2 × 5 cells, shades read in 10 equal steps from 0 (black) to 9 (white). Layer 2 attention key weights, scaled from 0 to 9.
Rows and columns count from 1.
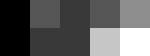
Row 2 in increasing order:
0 2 2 7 9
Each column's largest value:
0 3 2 7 9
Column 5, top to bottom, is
5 9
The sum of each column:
0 5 4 10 14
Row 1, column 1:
0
